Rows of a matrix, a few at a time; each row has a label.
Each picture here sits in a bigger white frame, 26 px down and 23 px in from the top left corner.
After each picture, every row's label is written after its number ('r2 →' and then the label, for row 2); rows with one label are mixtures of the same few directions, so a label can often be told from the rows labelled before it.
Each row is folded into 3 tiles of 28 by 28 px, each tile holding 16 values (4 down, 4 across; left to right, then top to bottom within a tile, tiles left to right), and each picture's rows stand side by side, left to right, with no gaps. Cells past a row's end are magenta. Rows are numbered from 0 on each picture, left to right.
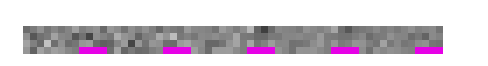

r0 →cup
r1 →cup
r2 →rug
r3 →rug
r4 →cup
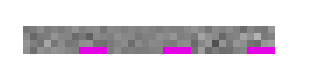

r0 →cup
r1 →cup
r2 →cup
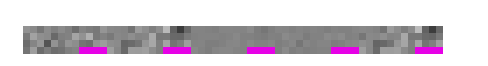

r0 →cup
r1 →rug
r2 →rug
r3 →cup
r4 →rug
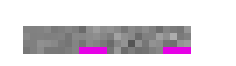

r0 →rug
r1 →cup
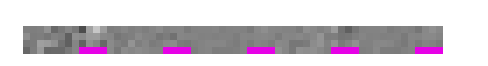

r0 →rug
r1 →cup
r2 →rug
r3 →rug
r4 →rug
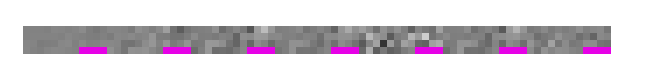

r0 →rug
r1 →rug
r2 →rug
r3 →rug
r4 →cup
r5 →rug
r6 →cup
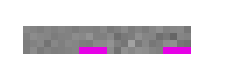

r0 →cup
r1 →cup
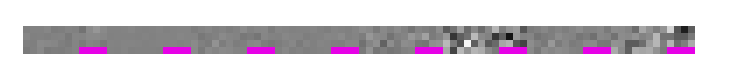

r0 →rug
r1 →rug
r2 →cup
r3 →cup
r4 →cup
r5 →cup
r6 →cup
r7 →rug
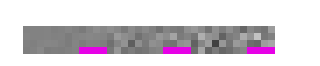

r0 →rug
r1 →cup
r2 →cup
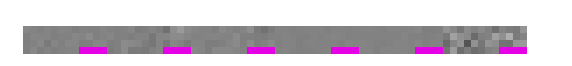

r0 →cup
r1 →rug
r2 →rug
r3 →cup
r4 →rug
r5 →cup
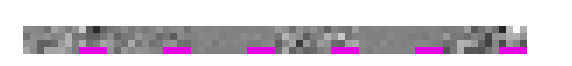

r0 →rug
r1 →cup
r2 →cup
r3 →cup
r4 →cup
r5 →rug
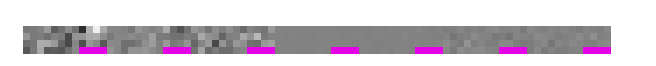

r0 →rug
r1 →rug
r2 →cup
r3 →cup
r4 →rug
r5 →cup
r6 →cup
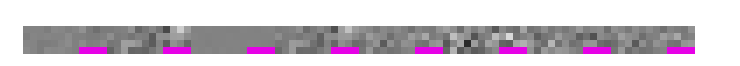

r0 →rug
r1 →rug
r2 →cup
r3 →rug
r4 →cup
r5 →cup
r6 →cup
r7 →cup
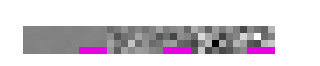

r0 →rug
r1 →cup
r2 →cup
